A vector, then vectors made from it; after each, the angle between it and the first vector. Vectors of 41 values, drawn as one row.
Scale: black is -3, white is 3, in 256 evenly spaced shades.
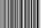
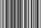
partly aligned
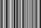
partly opposed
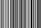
partly aligned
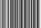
nearly parallel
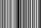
partly opposed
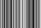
orthogonal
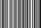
partly opposed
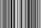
partly aligned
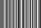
nearly opposite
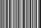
nearly opposite
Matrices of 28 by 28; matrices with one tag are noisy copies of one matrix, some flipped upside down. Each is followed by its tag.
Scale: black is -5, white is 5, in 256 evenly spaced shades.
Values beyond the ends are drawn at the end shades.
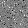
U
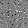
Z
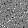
U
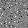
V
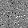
Z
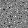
V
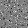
V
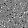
U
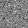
V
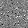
Z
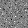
V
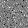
U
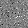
Z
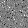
U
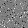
U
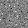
V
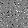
Z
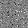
Z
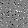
Z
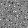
V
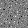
V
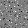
V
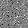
Z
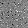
Z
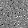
Z
